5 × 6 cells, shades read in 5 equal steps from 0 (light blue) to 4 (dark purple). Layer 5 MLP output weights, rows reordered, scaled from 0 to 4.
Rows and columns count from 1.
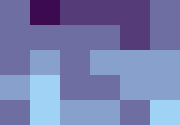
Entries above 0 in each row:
6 6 6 5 4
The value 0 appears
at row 4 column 2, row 5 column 2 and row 5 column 6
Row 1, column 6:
2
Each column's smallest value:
1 0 1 1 1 0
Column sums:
9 7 10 9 10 6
